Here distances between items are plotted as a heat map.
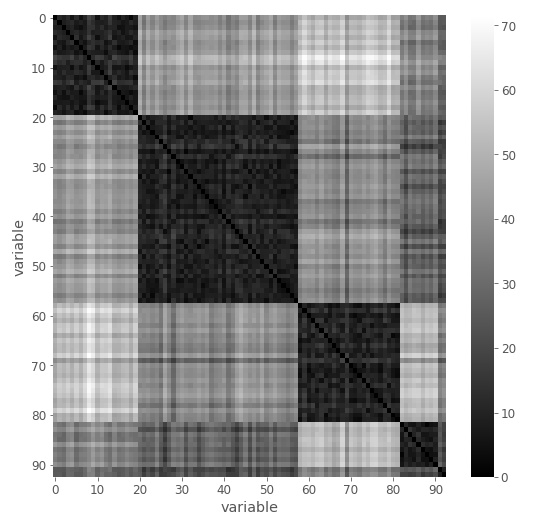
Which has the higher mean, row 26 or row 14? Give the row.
14
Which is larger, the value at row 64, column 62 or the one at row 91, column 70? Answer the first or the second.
the second
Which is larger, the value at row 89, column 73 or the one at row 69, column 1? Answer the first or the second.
the first
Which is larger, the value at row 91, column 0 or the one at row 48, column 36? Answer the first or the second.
the first
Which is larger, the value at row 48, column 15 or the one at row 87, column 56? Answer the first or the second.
the first
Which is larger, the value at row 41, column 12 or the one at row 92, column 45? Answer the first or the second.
the first
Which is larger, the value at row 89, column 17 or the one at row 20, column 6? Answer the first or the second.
the second
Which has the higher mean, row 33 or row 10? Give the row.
10
